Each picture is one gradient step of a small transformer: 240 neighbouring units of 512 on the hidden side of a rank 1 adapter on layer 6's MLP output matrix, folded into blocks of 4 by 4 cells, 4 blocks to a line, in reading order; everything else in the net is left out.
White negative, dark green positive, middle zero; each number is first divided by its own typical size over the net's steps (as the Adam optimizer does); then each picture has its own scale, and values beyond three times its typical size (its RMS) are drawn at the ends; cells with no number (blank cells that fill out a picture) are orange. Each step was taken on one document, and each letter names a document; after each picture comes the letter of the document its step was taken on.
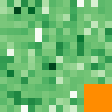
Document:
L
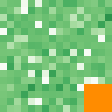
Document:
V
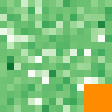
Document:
V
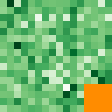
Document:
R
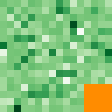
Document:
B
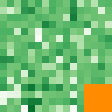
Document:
L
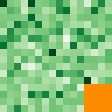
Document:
B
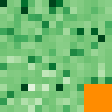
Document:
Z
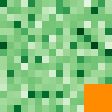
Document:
B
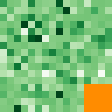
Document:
B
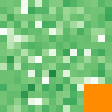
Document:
V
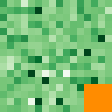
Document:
V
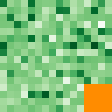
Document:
B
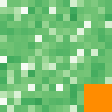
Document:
L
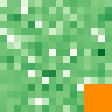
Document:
V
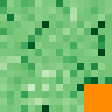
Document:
Z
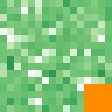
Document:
V
